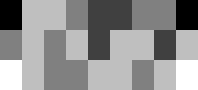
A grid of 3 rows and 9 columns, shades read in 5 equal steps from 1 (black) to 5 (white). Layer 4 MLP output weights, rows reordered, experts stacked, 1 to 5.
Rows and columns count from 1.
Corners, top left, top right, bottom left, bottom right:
1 1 5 5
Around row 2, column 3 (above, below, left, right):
4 3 4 4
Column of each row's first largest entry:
2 2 1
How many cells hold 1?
2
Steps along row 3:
down down same up same down up up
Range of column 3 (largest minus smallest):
1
